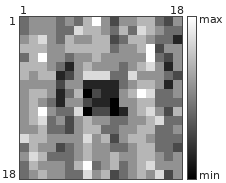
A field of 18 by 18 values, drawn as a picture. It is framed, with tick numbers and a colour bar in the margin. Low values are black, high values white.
In the centre lies a patch that is lower than the rest. The ninth with the lowest average is the centre. Upright stripes repeat 3 times across the table. There is no overall slope. There is no seam.
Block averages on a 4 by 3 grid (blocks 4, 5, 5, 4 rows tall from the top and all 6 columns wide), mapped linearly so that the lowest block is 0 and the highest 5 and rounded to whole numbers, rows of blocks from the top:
453 | 314 | 404 | 344
